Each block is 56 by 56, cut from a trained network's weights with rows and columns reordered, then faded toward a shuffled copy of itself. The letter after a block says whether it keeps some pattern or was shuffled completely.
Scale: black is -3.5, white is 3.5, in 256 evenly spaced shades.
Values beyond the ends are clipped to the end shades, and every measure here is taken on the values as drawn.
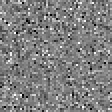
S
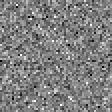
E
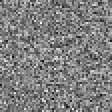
S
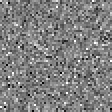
E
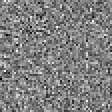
S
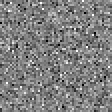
E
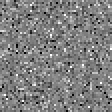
E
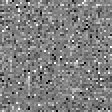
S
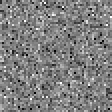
E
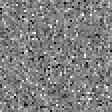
E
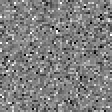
E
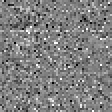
S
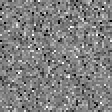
E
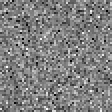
E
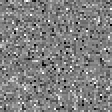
E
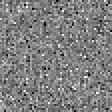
E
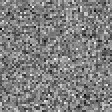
E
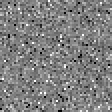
E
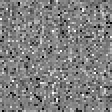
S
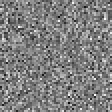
S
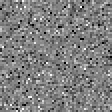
E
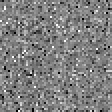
S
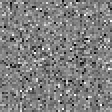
S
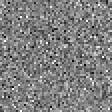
E
